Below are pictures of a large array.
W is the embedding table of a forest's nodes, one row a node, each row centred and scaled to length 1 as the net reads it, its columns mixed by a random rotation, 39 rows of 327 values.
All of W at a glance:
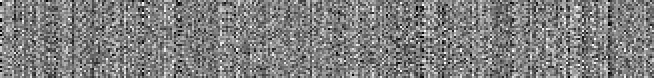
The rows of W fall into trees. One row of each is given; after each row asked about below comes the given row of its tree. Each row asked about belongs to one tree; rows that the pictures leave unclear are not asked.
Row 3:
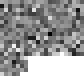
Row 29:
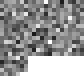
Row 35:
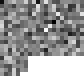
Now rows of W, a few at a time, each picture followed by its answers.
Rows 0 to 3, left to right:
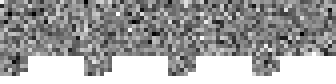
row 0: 3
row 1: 35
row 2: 35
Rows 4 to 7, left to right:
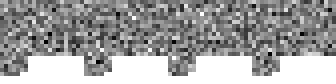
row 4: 3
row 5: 3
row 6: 35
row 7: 3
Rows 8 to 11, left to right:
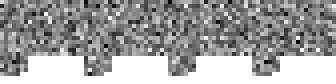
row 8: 3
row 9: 35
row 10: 35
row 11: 3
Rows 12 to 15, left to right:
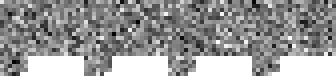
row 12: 3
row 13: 35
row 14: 29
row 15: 35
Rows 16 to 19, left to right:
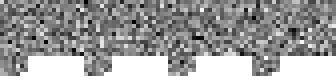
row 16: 3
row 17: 35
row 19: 29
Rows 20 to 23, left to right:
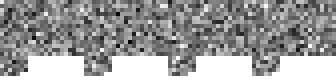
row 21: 3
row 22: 35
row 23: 29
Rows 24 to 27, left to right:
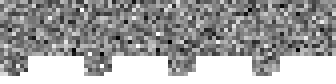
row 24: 3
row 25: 3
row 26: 29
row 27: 35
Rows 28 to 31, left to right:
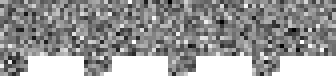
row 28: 3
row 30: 35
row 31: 29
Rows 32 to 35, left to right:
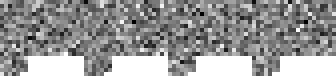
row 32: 3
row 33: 35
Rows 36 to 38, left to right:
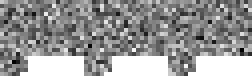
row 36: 3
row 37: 3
